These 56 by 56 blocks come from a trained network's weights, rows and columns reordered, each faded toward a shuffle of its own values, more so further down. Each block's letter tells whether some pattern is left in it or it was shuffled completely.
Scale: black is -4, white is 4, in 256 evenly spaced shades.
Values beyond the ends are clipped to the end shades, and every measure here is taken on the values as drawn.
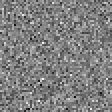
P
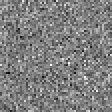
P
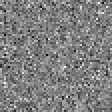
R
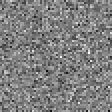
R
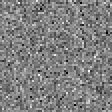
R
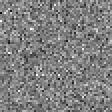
P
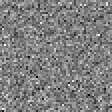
P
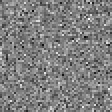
P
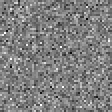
P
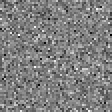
P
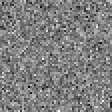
P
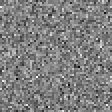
P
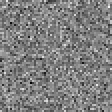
P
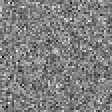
P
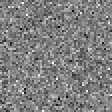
P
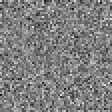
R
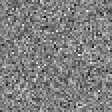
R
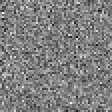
R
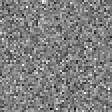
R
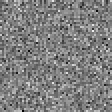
R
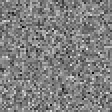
P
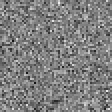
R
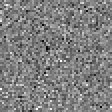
R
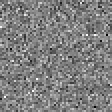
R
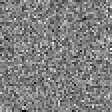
P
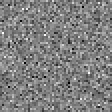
R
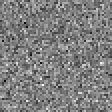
R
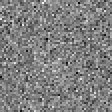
P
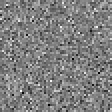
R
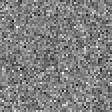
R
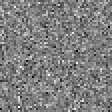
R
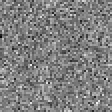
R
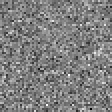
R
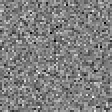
P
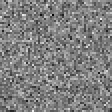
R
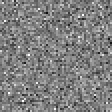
P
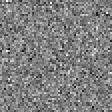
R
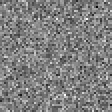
P
